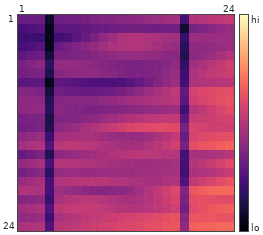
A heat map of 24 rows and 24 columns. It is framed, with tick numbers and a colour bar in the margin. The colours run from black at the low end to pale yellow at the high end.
Calmest part: bottom middle. Ninth with the lowest average: top left. Odd lines: columns 4 and 19. Slope: up to the bottom right. Ninth with the highest average: bottom right.
